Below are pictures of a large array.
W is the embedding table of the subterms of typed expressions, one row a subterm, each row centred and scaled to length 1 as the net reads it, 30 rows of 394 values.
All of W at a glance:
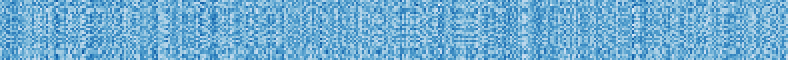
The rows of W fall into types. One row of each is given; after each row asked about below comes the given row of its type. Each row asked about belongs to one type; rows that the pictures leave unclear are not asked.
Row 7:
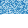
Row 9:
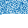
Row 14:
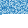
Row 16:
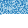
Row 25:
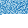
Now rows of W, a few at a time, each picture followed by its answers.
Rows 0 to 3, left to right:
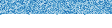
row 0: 14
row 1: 16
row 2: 16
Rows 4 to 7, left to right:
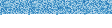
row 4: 9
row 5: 9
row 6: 14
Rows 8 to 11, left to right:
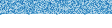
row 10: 16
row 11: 7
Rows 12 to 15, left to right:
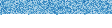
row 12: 9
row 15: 7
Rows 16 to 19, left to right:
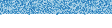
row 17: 9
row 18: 14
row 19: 16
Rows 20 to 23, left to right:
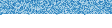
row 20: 14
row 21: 16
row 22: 7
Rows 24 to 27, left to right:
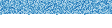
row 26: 25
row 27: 14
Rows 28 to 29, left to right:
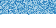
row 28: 7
